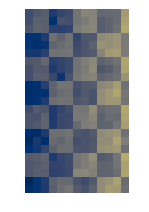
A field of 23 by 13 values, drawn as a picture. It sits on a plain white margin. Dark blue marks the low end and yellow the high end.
A checkerboard runs through the table. Overall the values sit about 40% of the way up the scale. The field climbs toward the right.
